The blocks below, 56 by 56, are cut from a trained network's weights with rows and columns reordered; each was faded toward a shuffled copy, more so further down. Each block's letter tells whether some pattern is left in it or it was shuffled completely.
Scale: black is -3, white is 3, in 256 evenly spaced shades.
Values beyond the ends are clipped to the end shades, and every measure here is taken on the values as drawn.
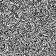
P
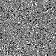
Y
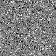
Y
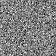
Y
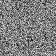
P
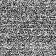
Y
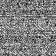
Y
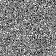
P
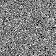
P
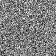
P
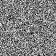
P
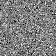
P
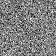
P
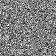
Y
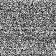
Y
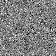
P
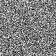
P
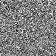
P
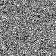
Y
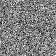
P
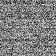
Y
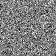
P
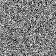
P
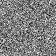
P
